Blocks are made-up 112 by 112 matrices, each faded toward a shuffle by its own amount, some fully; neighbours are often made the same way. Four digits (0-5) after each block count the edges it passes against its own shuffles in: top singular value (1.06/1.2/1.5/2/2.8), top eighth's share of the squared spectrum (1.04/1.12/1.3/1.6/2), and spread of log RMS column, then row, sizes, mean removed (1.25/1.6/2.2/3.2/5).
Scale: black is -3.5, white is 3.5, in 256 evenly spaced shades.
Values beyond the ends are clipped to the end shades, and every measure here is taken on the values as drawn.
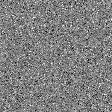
2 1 0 0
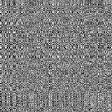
5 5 3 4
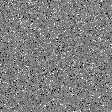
2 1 0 0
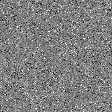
0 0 0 0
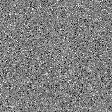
3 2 0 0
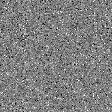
3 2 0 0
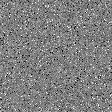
1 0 0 0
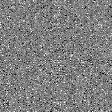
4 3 1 2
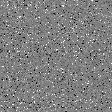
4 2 1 1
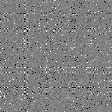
5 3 2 2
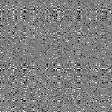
5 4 3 3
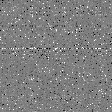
4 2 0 1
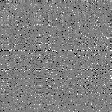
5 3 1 2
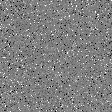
0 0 0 0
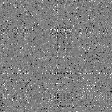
4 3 1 2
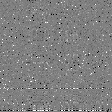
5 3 0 2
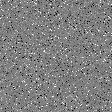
0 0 0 0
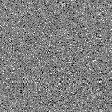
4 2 1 1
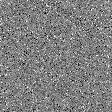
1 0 0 0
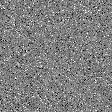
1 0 0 0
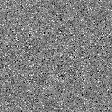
3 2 1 1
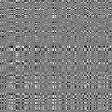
5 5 4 4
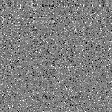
4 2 1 1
